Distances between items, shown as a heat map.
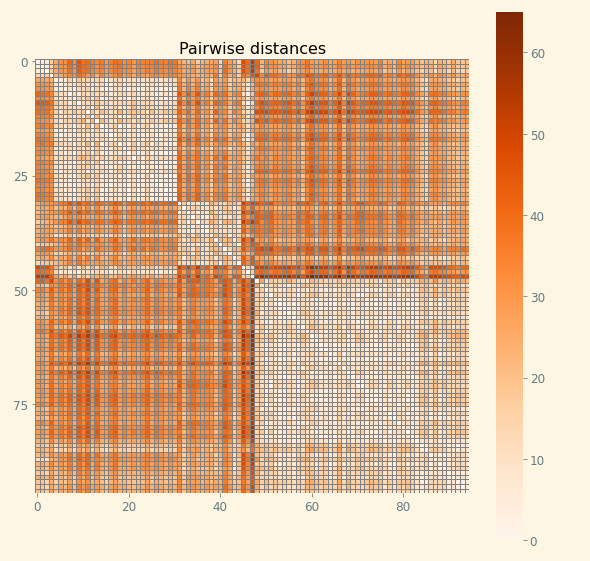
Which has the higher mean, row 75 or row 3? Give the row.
3
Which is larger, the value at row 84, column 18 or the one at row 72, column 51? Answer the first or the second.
the first
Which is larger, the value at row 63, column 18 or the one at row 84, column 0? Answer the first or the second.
the first
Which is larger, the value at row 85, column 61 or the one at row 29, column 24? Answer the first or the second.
the first
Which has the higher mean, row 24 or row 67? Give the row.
24
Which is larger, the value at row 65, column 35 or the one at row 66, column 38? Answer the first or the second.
the second
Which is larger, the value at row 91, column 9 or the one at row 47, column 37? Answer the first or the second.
the second
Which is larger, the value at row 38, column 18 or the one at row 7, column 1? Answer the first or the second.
the second
